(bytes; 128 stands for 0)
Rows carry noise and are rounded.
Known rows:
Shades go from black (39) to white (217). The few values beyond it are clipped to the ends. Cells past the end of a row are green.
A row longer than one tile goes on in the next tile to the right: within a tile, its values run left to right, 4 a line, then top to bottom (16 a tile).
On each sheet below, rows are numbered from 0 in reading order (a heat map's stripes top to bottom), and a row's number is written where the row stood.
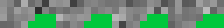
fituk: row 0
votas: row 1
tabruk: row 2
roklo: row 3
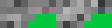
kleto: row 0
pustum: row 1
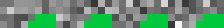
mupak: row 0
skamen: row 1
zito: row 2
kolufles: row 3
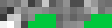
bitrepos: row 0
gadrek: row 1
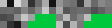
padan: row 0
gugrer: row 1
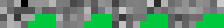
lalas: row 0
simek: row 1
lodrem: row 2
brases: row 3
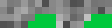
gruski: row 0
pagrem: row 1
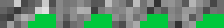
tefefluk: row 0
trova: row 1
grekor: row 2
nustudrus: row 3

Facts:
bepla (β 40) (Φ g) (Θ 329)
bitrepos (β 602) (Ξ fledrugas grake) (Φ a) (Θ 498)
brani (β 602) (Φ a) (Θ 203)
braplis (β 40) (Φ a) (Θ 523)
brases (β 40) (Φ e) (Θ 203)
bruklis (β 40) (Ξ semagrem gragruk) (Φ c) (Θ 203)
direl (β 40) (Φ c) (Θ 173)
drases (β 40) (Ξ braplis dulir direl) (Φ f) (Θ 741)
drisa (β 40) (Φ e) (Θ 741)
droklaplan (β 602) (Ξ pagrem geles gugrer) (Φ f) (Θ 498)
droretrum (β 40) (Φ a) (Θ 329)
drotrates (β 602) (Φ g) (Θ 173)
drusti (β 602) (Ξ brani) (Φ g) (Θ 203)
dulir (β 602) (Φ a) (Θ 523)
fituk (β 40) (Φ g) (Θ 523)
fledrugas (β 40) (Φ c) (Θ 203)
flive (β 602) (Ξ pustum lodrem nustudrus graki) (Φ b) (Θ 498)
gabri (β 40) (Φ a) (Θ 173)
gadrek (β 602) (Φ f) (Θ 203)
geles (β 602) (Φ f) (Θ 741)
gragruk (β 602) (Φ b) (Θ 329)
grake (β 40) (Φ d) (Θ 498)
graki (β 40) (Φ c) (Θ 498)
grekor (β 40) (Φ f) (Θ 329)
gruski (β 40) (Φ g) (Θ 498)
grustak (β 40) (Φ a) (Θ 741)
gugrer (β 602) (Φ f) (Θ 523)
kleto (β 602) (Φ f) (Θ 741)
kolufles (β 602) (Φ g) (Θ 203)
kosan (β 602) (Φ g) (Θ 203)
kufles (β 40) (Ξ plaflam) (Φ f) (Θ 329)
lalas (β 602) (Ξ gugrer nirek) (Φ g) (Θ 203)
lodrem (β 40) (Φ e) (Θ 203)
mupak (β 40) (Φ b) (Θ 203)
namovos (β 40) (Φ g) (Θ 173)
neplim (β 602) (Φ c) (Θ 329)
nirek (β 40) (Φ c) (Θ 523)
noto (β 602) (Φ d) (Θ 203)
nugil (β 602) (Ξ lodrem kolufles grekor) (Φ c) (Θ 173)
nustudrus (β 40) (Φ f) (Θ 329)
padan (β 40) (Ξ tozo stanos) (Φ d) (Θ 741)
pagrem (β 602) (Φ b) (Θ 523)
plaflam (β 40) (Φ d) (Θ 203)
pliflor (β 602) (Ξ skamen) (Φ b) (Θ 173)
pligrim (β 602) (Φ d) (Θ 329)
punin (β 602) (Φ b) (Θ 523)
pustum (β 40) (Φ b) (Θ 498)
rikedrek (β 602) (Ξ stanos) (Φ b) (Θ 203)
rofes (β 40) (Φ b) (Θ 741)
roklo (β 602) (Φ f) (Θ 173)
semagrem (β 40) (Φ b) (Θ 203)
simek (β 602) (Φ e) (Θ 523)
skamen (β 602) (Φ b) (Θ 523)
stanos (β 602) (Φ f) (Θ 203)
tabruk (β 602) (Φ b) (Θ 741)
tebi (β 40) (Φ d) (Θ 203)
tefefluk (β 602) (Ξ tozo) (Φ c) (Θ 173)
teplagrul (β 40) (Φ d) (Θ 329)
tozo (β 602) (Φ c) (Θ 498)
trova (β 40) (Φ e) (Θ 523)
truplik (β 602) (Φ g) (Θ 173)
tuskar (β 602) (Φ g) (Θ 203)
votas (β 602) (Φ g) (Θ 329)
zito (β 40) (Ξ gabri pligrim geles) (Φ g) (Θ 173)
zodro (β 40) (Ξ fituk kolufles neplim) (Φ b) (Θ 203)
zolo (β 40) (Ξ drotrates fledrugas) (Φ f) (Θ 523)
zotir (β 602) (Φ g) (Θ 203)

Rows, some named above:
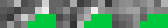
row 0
tefefluk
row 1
rikedrek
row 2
namovos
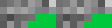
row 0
brases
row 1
brases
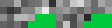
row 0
tozo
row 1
plaflam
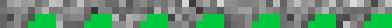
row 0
direl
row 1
teplagrul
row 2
neplim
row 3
zito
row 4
namovos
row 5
direl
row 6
bruklis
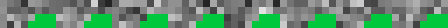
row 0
geles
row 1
flive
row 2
brani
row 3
skamen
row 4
stanos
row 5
pligrim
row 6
kufles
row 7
graki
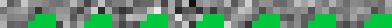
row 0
teplagrul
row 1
pliflor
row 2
tozo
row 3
droklaplan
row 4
grake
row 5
gabri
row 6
drisa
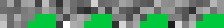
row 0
dulir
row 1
nugil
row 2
drusti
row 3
drusti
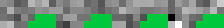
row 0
noto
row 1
drases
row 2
tebi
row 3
fledrugas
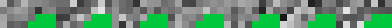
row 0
teplagrul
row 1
tefefluk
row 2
geles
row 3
drotrates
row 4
nirek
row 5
zolo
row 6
zodro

